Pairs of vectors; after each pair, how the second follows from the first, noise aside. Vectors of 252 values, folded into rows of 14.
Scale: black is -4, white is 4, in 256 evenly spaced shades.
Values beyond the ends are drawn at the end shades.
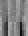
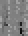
partly zeroed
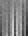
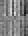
wrapped around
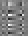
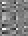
wrapped around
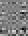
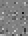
partly zeroed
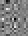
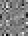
wrapped around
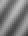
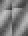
wrapped around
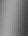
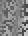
sign-scrambled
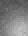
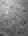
reversed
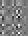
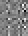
wrapped around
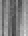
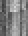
wrapped around
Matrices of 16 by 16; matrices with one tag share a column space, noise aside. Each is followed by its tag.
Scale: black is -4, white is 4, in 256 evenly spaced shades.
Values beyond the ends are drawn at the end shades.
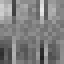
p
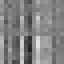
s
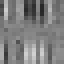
p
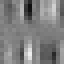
p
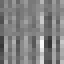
s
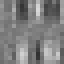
p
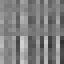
s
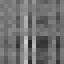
s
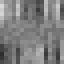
p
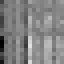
s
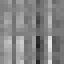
s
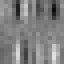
p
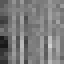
s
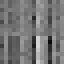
s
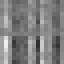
s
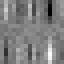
p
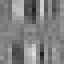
p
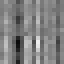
s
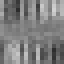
p
